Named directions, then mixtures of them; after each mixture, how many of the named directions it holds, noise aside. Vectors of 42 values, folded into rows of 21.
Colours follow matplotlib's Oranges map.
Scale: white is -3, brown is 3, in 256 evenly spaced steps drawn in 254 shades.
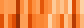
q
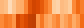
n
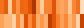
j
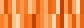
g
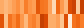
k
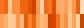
one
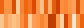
three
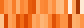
three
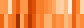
three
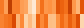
two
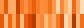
three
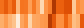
three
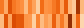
three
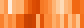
three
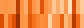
one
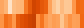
one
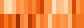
three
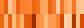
three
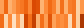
three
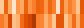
two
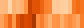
one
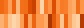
two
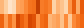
two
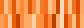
one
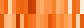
two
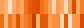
three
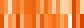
three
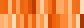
one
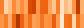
two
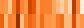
two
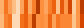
three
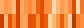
three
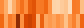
three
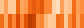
three
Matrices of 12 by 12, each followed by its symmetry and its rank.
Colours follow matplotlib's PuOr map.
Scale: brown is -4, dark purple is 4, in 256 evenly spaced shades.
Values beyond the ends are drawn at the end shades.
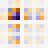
symmetric, rank one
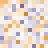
neither, full rank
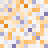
symmetric, full rank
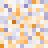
neither, full rank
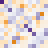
symmetric, full rank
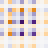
symmetric, rank one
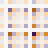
symmetric, rank one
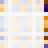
neither, rank one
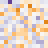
neither, full rank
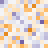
symmetric, full rank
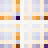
symmetric, rank one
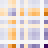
symmetric, rank one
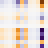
neither, rank one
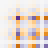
symmetric, rank one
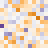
neither, full rank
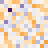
symmetric, full rank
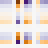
neither, rank one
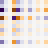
neither, rank one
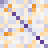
symmetric, full rank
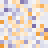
neither, full rank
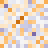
symmetric, full rank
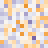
neither, full rank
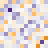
symmetric, full rank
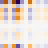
neither, rank one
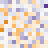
neither, full rank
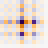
symmetric, rank one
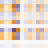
neither, rank one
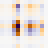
neither, rank one
